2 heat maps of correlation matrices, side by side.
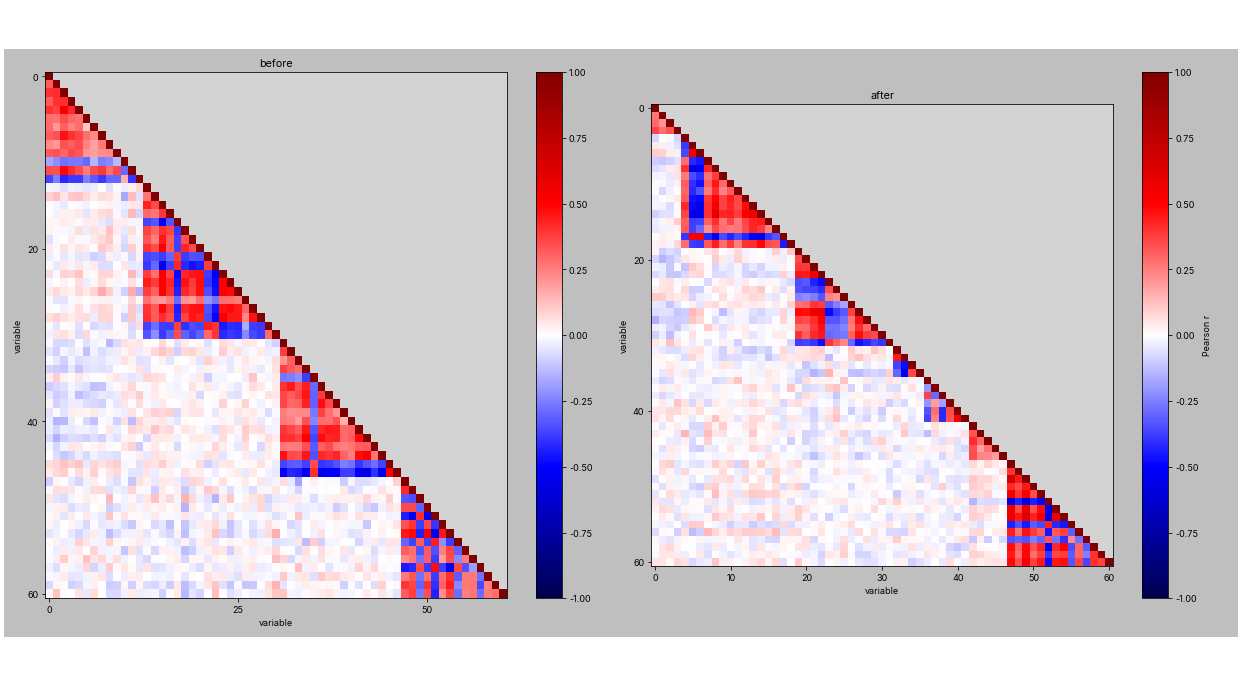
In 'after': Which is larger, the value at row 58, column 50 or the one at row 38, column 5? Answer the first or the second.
the first
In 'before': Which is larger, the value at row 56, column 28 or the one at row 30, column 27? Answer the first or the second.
the first
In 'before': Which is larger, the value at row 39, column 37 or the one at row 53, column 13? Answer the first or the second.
the first
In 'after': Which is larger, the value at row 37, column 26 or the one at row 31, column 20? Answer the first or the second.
the first
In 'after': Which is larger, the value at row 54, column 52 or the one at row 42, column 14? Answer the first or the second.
the second
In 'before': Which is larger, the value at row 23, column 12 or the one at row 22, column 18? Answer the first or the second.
the first
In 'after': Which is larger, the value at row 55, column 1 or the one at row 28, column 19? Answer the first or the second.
the second
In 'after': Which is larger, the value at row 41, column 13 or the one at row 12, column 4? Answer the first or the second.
the second
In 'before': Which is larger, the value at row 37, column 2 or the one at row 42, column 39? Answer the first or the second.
the second
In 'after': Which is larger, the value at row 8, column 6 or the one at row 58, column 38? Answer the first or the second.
the second
